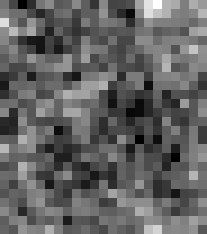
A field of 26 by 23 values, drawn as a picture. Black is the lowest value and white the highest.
The middle right is the ninth with the lowest average. The ninth with the highest average is the top right. No row or column stands out. There are no regular stripes. The histogram is bell-shaped.
